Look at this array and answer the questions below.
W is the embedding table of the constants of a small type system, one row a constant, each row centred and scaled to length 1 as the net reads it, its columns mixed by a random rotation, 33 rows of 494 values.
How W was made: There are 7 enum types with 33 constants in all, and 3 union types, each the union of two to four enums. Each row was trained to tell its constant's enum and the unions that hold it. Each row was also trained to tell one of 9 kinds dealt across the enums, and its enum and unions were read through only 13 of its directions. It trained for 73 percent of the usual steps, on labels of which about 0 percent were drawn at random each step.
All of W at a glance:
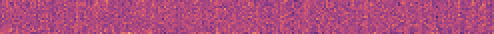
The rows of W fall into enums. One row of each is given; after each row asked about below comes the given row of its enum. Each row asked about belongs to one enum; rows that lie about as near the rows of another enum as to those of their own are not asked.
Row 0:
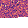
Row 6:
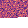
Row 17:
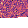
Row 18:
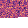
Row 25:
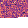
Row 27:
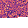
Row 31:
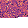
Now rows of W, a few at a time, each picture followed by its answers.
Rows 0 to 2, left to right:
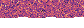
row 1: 25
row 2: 17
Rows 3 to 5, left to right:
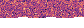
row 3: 25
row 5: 25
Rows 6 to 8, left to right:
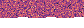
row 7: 17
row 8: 18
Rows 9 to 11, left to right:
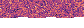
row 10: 18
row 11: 31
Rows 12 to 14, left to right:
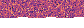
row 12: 6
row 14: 25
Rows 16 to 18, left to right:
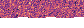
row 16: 17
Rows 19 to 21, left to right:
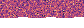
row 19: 6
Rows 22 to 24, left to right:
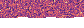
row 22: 17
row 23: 18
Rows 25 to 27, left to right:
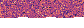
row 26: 6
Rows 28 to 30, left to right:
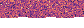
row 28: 18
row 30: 6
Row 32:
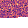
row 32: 27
